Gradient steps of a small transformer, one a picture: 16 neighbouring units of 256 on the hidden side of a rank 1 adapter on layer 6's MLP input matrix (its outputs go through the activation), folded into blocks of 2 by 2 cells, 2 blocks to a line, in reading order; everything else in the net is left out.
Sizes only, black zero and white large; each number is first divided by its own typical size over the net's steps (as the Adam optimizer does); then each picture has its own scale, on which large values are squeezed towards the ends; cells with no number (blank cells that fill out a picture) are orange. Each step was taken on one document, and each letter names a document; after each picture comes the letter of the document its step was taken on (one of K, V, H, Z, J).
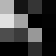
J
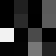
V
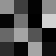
J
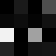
V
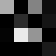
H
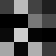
H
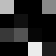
J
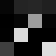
H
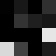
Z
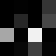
V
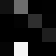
Z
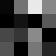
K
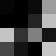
H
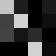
J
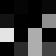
V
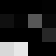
Z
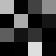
J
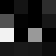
V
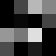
K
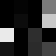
V
